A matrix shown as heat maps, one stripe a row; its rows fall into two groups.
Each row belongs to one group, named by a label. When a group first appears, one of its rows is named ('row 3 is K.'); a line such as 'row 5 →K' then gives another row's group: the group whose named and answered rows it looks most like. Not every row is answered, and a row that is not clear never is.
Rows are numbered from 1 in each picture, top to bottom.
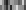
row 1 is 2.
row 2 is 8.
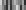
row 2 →8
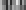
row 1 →8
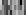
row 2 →2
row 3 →8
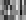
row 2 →8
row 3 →8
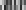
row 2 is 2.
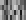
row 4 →8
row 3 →2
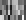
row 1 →8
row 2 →8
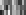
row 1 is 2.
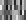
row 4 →8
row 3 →2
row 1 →2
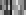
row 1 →8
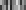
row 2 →8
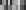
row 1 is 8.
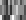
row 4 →2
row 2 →8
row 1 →2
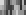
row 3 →8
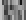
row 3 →2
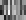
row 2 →8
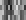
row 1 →2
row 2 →8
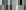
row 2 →8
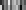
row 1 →8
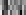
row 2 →2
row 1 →2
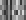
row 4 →8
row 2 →8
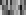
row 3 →2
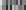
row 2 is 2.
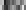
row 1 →2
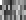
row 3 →2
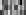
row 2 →2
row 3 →8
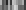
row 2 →8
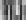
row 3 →8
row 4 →2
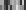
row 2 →8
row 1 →2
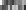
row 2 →8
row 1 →2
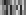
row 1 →2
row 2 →2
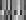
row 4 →8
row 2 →8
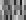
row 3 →2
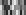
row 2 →2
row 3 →8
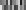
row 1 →8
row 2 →2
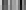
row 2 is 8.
